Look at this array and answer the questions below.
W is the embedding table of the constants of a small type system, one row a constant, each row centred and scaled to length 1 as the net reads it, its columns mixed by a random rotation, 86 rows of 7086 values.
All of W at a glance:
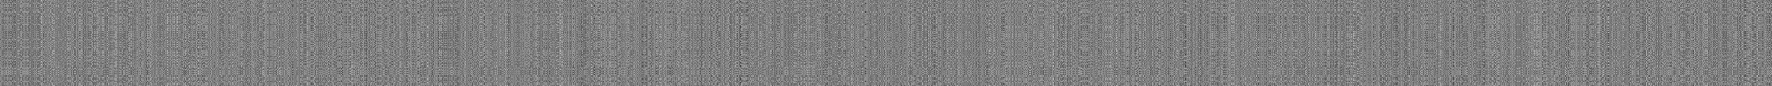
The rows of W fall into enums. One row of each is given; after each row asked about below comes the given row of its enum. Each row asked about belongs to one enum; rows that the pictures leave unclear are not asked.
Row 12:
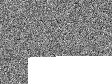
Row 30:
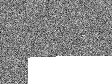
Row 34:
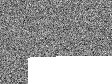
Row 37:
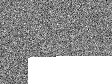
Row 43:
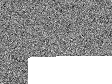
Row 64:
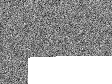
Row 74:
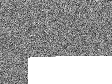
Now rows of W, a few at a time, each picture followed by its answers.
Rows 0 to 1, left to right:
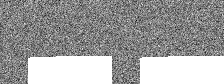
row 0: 64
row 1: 34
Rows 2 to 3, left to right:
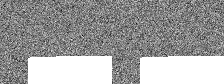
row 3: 12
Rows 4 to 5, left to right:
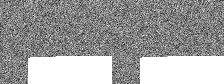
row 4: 64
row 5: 74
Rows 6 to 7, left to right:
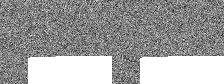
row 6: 74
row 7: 43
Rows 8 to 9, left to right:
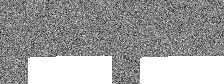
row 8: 30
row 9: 43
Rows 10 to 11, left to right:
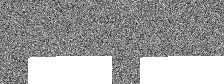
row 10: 43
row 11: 12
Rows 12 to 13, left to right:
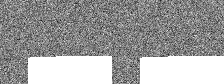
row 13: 30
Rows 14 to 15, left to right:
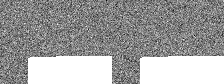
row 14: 37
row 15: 43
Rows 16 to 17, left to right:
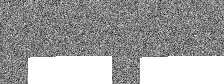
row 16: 64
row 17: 30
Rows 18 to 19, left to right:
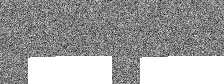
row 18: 74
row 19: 30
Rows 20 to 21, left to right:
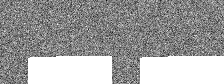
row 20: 37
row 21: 30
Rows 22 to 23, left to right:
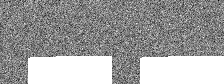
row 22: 64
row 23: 37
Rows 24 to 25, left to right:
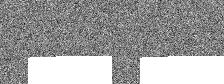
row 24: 12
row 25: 30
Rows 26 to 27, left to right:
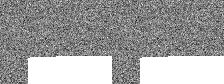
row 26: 34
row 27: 34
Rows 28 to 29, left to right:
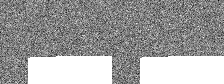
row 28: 30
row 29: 37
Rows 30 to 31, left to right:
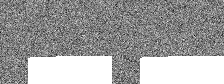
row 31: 43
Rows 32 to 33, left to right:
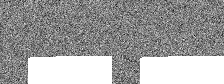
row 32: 64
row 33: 43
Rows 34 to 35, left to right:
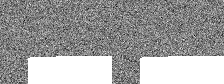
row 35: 43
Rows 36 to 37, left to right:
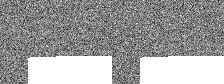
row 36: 34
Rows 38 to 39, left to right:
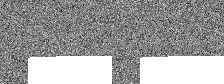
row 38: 43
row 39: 12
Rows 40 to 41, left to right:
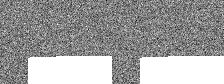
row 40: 37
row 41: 34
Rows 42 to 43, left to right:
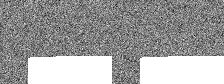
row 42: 64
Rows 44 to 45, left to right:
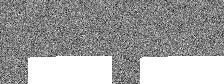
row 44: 30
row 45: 43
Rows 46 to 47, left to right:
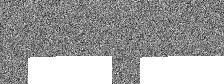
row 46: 64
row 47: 12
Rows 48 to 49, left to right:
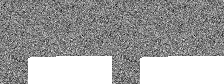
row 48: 43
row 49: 43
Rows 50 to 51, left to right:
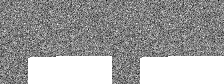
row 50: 37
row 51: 37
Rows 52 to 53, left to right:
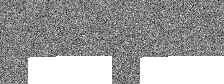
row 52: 30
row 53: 37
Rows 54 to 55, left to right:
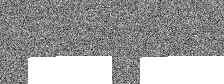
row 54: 34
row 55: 30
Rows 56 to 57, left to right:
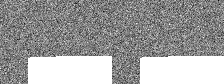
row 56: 12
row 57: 37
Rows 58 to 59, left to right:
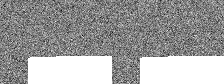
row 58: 43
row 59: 30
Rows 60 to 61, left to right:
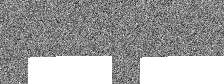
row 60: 12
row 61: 64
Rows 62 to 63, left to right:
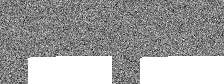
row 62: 34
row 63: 43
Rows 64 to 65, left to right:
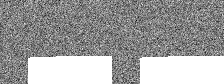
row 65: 34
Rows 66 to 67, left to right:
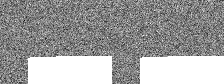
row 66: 34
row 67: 74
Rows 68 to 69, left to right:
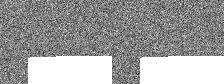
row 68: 12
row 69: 37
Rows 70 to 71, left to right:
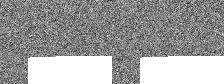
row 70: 74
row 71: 12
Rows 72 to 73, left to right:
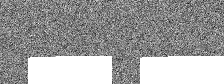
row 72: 74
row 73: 12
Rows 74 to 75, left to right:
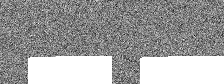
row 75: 43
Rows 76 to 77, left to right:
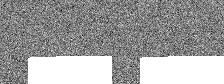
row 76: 43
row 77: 30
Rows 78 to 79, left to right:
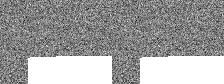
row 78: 34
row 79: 34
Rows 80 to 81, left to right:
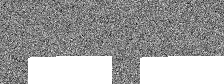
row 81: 12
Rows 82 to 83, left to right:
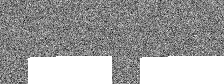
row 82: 34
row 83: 30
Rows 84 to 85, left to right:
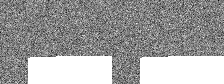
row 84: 30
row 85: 37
